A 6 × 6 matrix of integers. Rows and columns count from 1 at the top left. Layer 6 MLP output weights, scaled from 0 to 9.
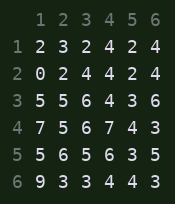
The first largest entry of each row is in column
4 3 3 1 2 1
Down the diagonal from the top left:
2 2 6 7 3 3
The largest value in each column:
9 6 6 7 4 6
